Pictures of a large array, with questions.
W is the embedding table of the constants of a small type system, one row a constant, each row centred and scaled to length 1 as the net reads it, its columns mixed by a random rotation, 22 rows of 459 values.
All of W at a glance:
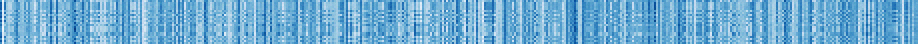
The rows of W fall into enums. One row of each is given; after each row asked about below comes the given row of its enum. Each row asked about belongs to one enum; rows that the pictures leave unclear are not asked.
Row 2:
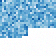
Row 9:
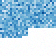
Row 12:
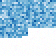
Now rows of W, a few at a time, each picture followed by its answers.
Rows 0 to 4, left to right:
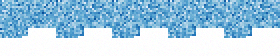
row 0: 9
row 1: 2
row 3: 2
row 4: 2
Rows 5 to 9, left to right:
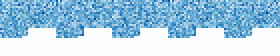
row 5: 9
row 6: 2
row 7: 12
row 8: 2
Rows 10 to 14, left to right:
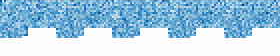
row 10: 2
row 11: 9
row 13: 9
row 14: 9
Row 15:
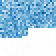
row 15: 9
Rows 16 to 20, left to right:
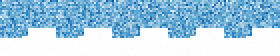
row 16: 12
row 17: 12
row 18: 2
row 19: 9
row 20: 2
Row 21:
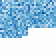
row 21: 9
